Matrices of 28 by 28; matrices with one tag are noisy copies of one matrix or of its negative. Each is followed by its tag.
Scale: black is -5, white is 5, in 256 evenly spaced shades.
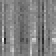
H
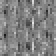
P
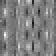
P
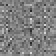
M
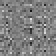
M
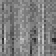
H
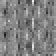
P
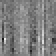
H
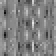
P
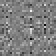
M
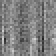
H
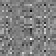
M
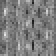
P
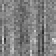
H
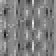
P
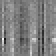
H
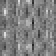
P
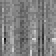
H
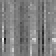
H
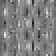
P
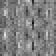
P
